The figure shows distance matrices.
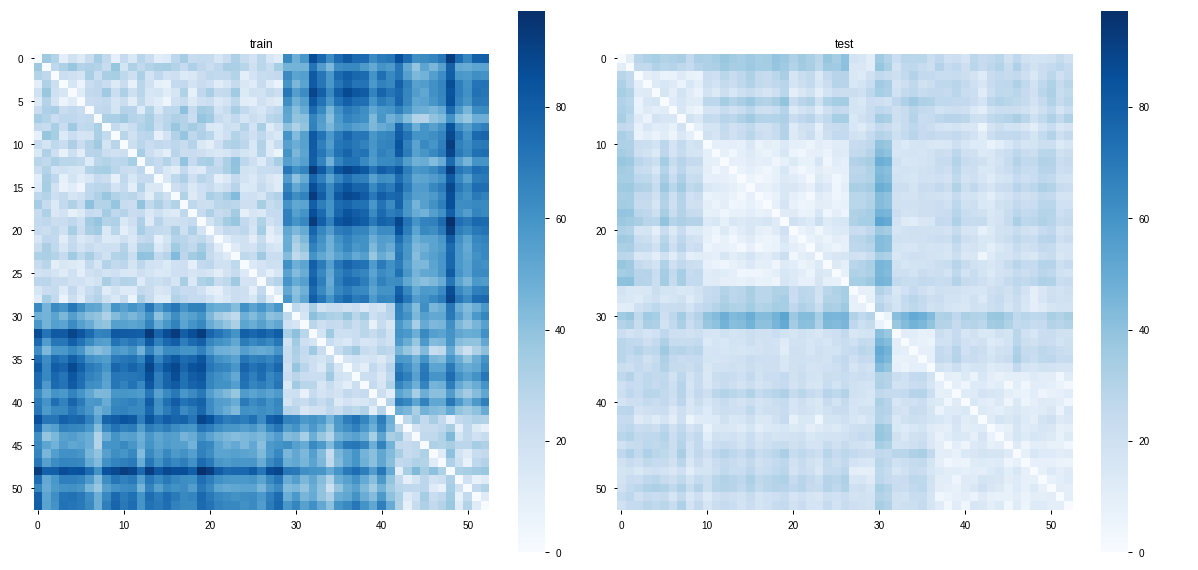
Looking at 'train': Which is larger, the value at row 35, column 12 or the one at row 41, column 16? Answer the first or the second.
the second
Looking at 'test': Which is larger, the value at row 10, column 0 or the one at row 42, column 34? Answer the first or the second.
the first
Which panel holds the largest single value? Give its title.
train
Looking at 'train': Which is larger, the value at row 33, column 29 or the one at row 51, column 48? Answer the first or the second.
the second
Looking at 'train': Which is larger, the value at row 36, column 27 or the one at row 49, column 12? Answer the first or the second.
the first
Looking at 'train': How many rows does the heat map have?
53
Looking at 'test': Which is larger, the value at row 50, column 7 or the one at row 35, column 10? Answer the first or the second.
the first
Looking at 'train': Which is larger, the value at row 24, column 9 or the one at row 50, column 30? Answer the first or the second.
the second
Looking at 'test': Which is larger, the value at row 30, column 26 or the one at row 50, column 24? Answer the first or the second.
the first
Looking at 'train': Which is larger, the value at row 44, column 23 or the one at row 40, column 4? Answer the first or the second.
the second
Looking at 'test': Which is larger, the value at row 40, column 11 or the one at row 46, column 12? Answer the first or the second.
the second
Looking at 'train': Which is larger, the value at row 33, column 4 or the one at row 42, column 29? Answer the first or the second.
the first
